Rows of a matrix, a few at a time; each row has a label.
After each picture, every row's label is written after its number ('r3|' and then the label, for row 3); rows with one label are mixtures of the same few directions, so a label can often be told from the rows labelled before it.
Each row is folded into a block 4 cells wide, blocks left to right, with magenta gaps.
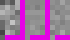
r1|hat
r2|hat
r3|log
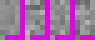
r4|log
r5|hat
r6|log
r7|hat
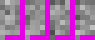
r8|log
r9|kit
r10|hat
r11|kit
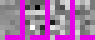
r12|hat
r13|hat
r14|kit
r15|hat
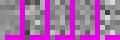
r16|hat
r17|hat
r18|log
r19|log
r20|log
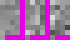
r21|hat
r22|log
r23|kit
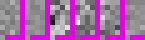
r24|log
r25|kit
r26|kit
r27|kit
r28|kit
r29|kit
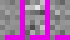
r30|log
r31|hat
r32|log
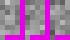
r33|log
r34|kit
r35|hat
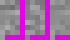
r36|hat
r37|kit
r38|hat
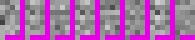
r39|kit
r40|log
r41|hat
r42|log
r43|hat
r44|log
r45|log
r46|hat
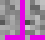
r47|kit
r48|kit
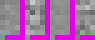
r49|kit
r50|log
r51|log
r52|hat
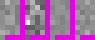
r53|log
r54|kit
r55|kit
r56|log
